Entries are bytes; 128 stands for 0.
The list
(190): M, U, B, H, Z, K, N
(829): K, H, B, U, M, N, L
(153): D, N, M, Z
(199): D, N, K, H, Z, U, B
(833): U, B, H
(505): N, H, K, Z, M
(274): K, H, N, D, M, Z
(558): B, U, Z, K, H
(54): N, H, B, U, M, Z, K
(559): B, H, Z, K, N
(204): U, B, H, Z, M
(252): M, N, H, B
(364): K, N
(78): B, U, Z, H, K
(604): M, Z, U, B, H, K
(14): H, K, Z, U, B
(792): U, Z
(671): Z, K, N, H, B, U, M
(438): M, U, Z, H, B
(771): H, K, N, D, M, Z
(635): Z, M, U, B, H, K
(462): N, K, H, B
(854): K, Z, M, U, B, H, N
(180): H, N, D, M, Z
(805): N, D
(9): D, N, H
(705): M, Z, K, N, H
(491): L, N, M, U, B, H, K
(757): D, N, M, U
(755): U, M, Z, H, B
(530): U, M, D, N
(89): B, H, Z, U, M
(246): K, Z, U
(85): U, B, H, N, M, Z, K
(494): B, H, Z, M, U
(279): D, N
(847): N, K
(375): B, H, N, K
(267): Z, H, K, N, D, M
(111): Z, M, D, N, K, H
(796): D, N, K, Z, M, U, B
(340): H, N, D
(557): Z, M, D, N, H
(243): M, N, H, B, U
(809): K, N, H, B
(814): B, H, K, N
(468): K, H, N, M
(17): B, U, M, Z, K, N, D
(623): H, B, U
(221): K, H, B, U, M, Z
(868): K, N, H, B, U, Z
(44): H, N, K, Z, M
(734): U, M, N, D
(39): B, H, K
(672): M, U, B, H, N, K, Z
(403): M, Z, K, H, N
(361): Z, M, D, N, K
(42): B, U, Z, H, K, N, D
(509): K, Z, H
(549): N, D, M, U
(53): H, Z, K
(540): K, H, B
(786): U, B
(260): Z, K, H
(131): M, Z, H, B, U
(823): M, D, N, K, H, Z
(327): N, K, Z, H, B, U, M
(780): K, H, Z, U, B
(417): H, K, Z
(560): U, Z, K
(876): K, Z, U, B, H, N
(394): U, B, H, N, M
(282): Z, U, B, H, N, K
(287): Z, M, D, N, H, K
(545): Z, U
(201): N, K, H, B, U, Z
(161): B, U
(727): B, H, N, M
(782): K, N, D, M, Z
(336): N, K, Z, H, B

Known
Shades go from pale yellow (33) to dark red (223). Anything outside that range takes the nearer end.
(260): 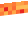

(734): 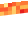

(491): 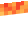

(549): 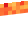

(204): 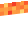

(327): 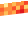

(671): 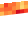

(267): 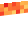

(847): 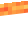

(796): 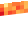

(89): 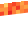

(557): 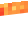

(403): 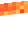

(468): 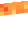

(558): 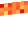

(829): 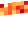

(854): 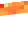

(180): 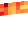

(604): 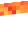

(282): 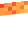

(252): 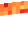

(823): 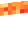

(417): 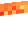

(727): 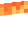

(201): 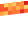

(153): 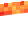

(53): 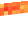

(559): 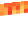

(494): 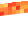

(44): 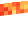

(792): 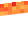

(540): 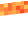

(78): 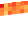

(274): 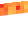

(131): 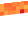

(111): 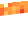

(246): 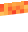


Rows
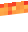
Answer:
(833)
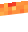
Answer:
(786)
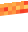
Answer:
(462)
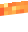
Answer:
(361)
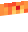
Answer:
(814)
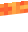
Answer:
(805)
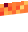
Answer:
(705)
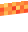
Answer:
(336)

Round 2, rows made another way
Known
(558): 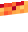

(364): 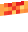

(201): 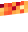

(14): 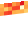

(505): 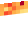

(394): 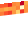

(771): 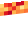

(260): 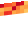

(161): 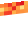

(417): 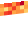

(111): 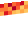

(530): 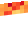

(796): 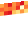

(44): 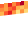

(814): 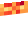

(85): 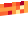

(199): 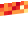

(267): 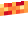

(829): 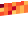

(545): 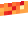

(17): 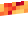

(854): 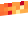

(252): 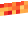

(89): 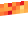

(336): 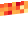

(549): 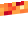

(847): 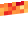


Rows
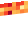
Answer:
(131)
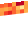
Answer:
(375)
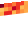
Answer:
(540)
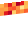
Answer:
(782)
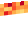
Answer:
(287)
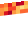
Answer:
(180)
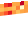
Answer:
(635)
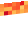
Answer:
(9)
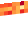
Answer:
(727)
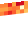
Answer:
(282)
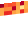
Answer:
(468)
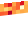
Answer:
(604)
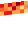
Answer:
(823)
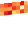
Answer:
(153)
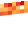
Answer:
(42)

